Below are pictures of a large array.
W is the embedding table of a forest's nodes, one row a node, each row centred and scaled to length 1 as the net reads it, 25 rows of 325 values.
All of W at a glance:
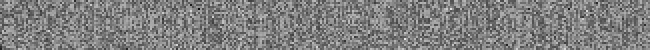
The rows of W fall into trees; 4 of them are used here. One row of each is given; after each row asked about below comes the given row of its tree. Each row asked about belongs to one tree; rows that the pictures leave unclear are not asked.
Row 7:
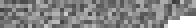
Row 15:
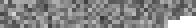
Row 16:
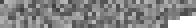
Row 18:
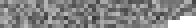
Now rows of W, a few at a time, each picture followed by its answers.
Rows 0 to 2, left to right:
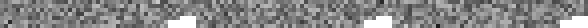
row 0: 18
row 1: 15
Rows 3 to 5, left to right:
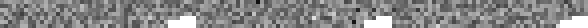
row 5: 7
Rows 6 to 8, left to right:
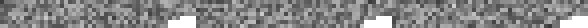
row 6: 15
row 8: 7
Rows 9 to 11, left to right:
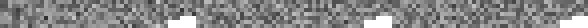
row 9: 18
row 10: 18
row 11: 18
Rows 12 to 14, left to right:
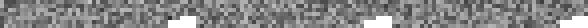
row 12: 7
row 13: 18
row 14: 18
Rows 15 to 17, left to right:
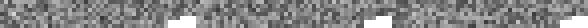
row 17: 7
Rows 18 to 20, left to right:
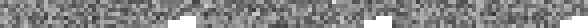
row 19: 16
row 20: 7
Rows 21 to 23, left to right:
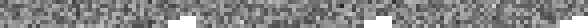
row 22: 16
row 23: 15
